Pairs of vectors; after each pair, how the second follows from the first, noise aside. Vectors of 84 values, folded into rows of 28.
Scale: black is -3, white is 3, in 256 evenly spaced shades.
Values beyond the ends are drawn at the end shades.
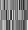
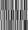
shuffled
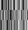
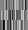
shuffled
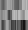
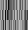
shuffled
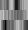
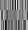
sign-scrambled
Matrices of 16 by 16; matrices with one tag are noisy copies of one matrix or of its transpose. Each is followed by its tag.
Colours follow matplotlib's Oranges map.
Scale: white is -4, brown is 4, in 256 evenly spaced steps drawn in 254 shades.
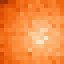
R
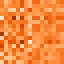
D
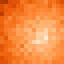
R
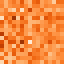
D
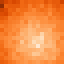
R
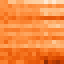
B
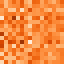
D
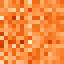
D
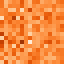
D
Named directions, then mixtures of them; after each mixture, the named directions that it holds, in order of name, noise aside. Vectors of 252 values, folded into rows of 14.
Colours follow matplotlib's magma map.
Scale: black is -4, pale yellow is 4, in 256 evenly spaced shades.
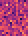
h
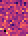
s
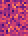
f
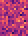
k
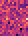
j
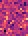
j, s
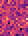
j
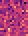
f, s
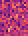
f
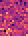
k, s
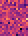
j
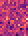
j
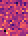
s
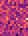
j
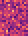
f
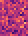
k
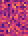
f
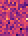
j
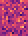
k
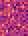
f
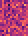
f, h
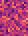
f, j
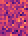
k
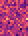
j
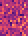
h, k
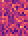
f, k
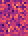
f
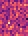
f, j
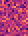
f, j
